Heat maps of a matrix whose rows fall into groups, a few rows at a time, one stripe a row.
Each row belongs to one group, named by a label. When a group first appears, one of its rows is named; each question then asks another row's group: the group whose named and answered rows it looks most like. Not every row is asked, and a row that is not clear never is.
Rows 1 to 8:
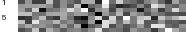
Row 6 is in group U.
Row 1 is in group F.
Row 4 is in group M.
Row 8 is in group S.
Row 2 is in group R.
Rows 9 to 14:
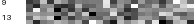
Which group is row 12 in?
R
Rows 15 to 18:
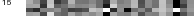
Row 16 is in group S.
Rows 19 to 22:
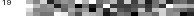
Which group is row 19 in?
M
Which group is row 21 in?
R
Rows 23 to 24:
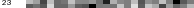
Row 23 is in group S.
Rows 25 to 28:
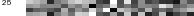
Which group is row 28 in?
M
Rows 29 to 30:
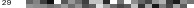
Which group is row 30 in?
U
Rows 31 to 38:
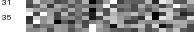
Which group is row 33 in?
R
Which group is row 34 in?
U
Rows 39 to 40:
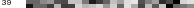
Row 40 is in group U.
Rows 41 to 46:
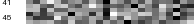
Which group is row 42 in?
M
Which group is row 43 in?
S
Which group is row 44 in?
U
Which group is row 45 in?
F
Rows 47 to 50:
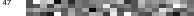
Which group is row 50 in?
F
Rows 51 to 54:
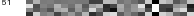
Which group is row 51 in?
R
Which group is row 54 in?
R
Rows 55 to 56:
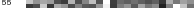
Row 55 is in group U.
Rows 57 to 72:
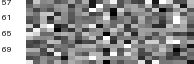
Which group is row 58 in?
U
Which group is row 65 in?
M
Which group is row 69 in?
S
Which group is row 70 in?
F
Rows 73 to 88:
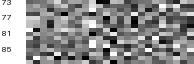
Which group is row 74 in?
M
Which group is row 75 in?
M
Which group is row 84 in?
M
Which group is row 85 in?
U
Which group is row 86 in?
F
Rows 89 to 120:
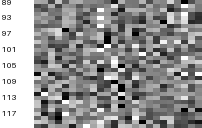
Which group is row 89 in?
S
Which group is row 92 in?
M
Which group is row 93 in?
M
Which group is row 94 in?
M
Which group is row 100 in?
U
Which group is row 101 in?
M
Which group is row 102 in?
U
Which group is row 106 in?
R
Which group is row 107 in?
U
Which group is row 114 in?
F
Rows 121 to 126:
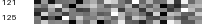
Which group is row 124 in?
R
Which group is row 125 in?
F
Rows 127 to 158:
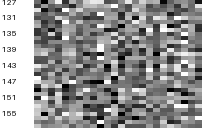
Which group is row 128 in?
U
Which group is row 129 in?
F
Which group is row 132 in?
F
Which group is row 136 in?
F
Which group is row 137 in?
M
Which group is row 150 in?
S
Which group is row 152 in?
S
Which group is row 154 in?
U
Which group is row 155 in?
F
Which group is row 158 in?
R
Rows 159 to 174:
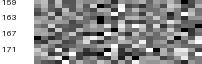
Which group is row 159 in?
S
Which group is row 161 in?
F
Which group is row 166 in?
S
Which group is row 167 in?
U
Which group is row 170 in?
U
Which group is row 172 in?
U
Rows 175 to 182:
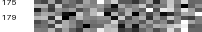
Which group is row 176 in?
S
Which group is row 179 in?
S
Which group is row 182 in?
M
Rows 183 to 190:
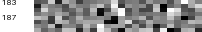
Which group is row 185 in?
R
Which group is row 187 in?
S
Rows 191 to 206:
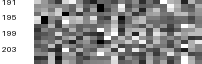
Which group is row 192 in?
R
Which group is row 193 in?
R
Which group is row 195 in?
F
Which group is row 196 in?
F
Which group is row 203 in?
F
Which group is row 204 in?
M
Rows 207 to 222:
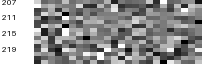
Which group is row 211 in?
F
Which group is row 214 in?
F
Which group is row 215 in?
F
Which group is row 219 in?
U
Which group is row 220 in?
M
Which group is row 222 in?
R
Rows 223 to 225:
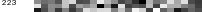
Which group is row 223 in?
M
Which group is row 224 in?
R
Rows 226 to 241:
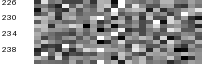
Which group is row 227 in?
F
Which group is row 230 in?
M
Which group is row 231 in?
R
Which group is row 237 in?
F
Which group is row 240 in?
S
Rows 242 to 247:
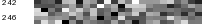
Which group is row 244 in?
F
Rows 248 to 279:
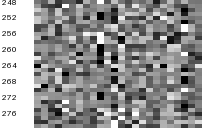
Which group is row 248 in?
M
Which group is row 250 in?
S
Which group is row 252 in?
R
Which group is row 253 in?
S
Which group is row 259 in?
R
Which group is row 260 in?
R
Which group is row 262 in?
R
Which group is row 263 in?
U
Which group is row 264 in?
R
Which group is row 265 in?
S
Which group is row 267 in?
S
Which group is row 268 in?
S
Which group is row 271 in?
R
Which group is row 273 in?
F
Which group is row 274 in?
S
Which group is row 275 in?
F
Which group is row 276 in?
U
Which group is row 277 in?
F
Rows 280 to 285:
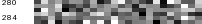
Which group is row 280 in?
R
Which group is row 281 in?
U
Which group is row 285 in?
M
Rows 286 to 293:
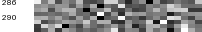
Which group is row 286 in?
U
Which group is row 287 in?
R
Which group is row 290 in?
R
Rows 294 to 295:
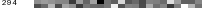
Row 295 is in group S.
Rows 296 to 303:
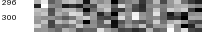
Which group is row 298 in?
M
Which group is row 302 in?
S
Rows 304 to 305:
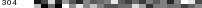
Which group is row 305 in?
F
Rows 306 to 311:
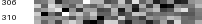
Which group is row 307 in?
U
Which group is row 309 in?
F
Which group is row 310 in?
R
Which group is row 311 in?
U
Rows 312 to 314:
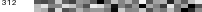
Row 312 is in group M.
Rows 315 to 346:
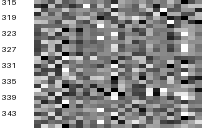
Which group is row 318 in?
R
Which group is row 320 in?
M
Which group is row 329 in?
F
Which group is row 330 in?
S
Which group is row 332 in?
F
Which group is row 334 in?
M
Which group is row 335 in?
S
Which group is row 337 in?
R
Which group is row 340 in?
F
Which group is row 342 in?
M
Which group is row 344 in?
S
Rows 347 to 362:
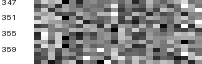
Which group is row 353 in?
U
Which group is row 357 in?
S
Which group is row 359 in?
M
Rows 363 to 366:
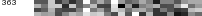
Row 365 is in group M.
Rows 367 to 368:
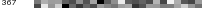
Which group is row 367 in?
R
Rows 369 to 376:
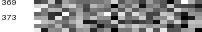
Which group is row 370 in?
M
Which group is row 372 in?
F
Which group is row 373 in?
S
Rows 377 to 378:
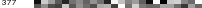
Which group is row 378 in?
F
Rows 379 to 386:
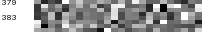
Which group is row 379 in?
F
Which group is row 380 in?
R
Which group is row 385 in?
F
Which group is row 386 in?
U
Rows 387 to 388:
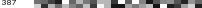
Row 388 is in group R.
